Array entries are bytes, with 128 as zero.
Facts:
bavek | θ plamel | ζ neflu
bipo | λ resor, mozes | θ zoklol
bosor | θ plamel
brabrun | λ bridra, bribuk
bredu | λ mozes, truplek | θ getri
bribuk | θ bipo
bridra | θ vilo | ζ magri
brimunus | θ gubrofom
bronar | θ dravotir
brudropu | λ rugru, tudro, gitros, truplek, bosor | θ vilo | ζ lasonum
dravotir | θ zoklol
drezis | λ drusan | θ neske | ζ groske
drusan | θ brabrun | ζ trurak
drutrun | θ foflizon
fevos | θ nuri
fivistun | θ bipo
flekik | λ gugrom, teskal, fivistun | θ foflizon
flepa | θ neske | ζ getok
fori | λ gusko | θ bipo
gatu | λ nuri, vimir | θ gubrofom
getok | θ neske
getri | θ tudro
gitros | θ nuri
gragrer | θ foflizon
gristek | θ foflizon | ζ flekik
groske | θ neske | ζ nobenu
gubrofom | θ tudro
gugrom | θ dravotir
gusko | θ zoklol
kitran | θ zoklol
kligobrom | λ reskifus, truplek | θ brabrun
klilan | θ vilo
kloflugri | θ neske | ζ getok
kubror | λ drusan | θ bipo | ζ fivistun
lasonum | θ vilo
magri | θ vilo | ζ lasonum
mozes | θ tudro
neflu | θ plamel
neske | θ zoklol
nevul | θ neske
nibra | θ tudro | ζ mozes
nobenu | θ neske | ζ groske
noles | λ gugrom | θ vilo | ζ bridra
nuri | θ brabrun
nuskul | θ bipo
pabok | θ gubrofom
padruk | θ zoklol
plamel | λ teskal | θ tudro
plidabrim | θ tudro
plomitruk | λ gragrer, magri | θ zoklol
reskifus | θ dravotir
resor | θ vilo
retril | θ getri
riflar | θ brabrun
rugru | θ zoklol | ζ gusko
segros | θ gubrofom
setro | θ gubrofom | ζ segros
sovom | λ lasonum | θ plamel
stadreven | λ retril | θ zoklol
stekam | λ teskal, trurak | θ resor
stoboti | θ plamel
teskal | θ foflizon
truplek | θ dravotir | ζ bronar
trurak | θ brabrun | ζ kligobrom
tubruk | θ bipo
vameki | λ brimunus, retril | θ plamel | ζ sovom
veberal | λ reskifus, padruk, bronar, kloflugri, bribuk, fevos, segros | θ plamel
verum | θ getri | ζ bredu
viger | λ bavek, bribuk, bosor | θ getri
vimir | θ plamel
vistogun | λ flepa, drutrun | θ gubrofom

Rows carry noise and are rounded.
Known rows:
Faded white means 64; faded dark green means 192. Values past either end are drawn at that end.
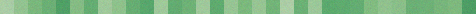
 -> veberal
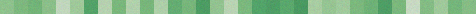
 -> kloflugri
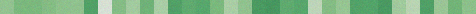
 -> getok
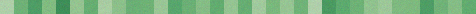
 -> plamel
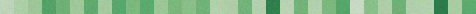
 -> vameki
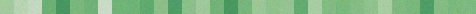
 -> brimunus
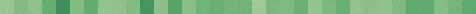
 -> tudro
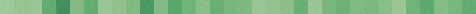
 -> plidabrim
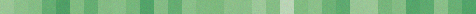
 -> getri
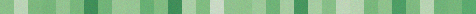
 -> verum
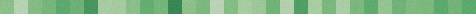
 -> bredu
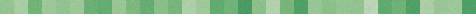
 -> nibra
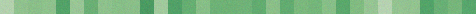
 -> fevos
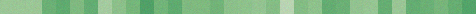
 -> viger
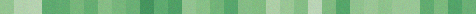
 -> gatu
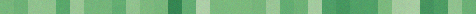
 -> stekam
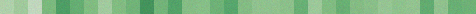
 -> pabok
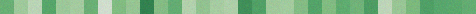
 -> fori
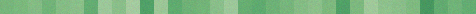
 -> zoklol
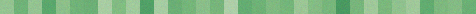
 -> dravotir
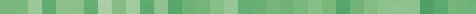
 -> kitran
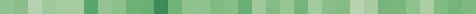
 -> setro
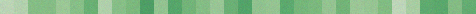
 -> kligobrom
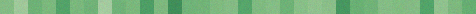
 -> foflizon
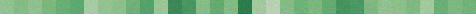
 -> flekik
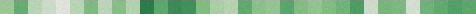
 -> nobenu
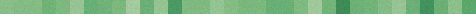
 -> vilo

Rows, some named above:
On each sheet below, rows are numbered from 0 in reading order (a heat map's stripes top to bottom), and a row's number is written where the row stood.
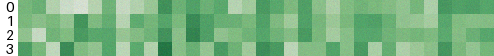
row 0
drezis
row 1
teskal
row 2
gragrer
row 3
gusko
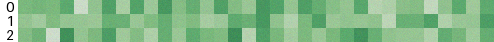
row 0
rugru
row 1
nibra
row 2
bronar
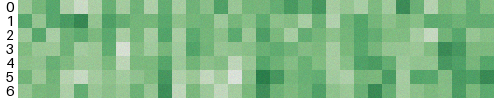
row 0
flepa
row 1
vimir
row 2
gugrom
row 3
stadreven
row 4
bipo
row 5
kubror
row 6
fivistun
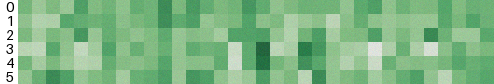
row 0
drutrun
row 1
gatu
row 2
mozes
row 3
trurak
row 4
drusan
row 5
bavek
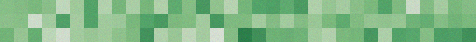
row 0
kloflugri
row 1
segros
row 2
kubror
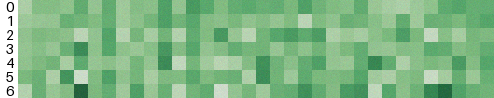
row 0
gitros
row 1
viger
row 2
kloflugri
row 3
tudro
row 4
fivistun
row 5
truplek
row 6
lasonum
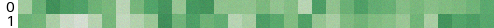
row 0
neflu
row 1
drezis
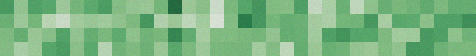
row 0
bridra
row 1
kubror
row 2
stekam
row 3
retril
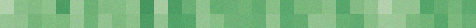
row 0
fevos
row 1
riflar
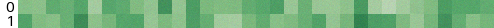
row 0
nuri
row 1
resor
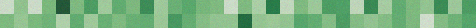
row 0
sovom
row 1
gristek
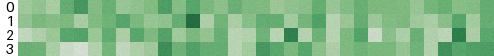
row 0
plidabrim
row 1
noles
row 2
vameki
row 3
drezis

